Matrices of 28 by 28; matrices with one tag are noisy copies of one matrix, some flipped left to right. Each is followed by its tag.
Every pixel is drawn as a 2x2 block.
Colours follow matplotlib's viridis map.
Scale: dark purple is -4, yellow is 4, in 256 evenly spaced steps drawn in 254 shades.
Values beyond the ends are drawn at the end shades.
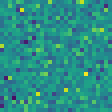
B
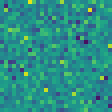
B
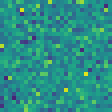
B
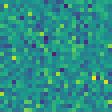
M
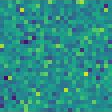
B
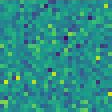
M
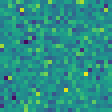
B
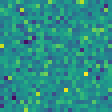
B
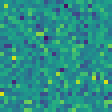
M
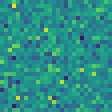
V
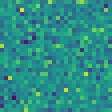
B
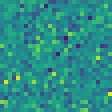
M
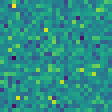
V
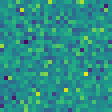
B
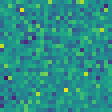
B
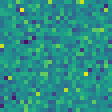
B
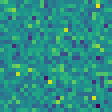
V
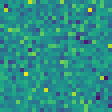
B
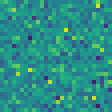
V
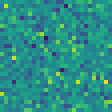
M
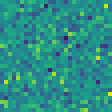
M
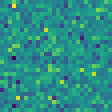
V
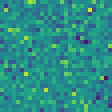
B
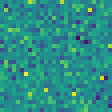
B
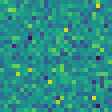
V
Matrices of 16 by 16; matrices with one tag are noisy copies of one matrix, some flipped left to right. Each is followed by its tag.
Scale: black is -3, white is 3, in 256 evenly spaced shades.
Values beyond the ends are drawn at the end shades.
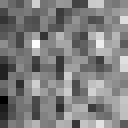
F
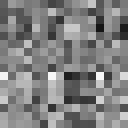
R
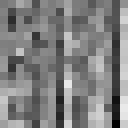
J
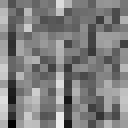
J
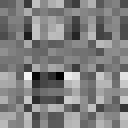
R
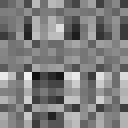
R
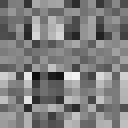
R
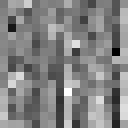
J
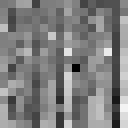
J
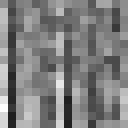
J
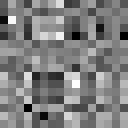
R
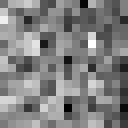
F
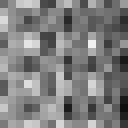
F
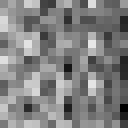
F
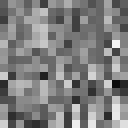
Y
